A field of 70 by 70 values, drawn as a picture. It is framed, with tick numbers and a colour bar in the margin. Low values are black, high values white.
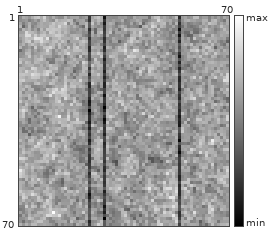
The values are skewed, with a long tail toward low values. Streaks run downward. Columns 24, 29 and 54 differ from the columns beside them.
